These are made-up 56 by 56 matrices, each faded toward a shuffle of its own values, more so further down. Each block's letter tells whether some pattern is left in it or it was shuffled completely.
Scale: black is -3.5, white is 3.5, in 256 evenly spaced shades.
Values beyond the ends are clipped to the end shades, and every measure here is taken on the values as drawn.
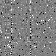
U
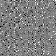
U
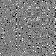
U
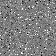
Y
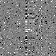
U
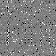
U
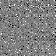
U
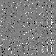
U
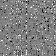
U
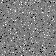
Y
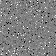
Y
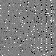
U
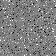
Y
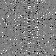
U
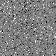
Y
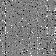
U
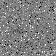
Y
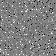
Y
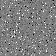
Y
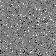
Y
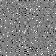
U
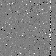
U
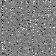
U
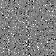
U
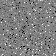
Y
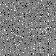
U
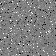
Y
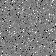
Y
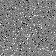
Y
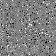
U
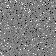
Y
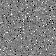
Y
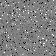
Y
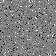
Y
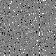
U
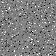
Y
